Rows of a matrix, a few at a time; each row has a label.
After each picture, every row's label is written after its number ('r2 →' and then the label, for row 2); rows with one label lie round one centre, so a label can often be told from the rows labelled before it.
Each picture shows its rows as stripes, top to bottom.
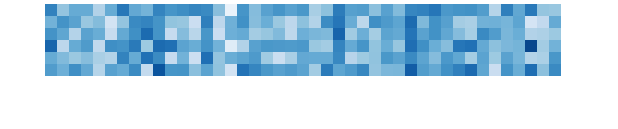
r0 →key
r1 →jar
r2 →jar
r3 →key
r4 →jar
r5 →key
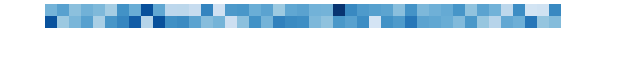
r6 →jar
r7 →key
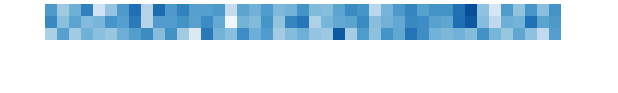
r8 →key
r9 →key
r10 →jar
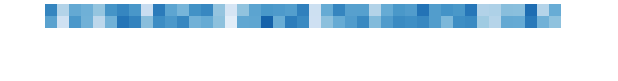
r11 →key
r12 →key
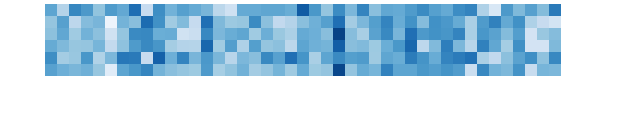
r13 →key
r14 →jar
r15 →jar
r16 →jar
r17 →key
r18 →jar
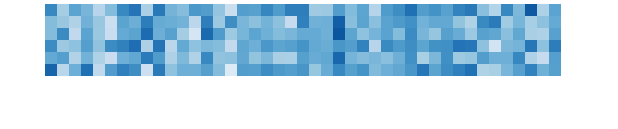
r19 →key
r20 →jar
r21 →jar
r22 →key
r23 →jar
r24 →key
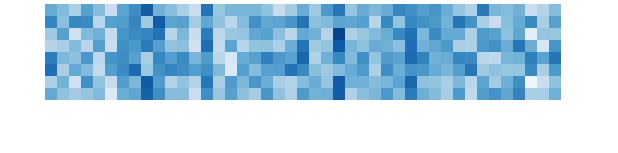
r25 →jar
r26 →key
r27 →jar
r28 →jar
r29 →key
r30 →key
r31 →jar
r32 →jar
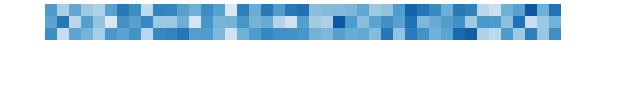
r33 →key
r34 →jar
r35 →key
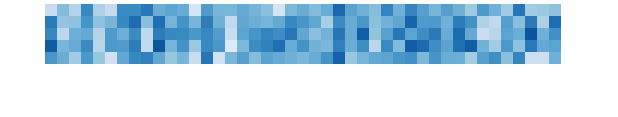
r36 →jar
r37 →key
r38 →key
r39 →key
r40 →jar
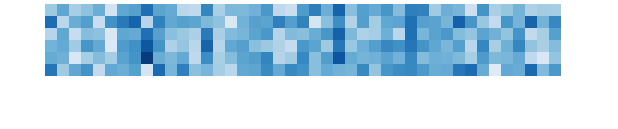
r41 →jar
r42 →key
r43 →jar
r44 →jar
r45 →jar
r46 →key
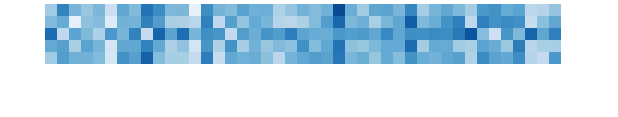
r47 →jar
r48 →jar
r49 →key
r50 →jar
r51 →jar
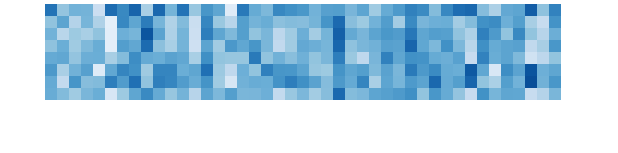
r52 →key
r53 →jar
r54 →jar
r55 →jar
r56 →jar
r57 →key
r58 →key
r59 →jar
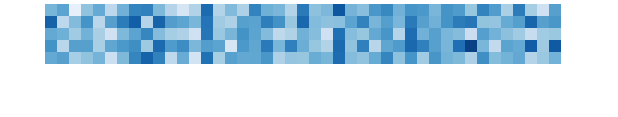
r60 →jar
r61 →key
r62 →jar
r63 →key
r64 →jar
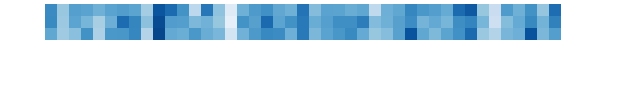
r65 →key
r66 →key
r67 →key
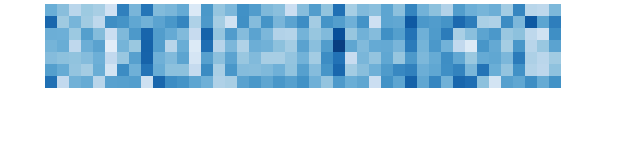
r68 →jar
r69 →key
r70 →jar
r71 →jar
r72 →jar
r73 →jar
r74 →key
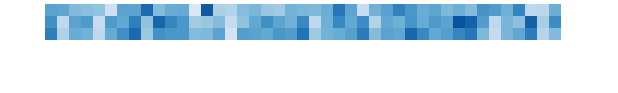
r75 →jar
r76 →key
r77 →key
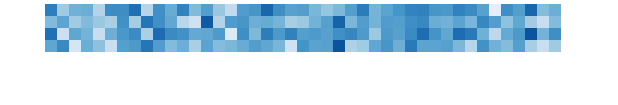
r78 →key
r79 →jar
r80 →key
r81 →jar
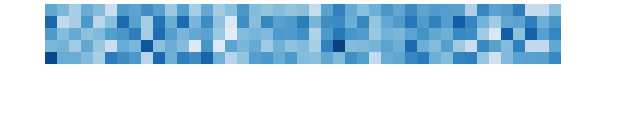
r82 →jar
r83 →key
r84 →key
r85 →jar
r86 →key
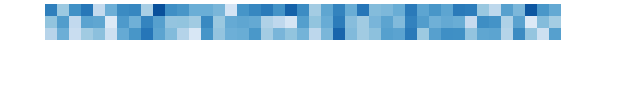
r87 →key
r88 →jar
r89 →jar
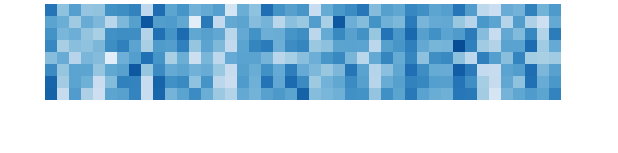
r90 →key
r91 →jar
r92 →key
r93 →key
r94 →jar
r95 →key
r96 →key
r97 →key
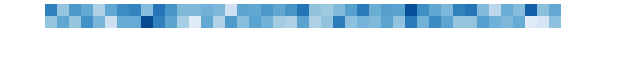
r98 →key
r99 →jar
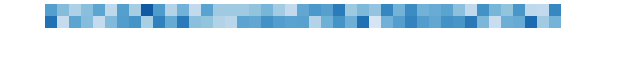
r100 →jar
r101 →key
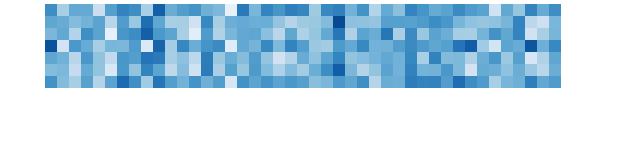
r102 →key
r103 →jar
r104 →jar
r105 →key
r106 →jar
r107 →jar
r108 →key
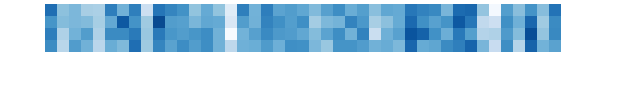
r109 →key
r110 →key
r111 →key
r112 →key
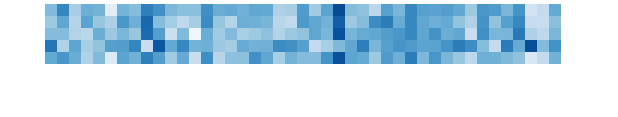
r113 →jar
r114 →jar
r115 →jar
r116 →key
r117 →jar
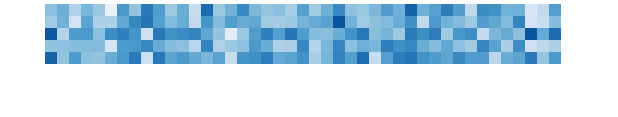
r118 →jar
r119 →jar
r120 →key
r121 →jar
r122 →key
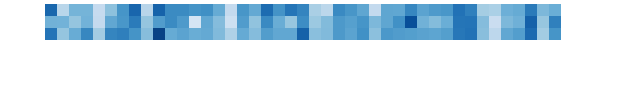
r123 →key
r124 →key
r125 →key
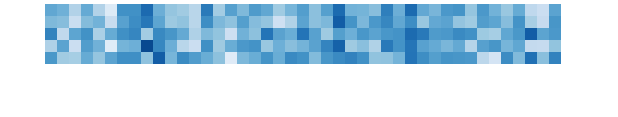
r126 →jar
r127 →jar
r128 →key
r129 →jar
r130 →key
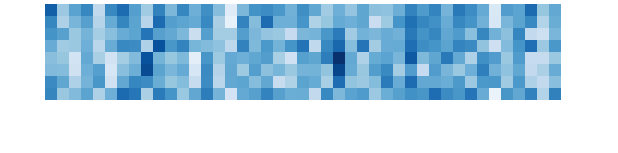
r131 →key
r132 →key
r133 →jar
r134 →key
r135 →jar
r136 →jar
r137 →jar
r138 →key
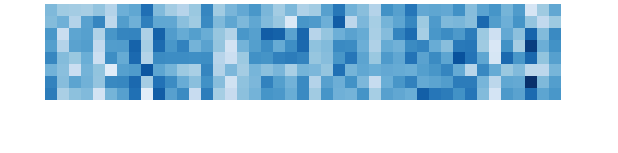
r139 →jar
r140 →jar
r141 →key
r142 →key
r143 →key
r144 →jar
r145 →key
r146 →key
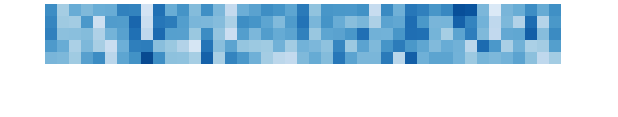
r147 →key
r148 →key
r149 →key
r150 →jar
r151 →jar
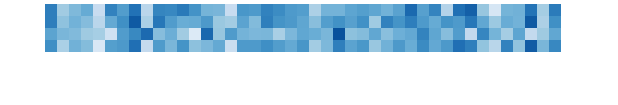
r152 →key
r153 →key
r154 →jar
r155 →key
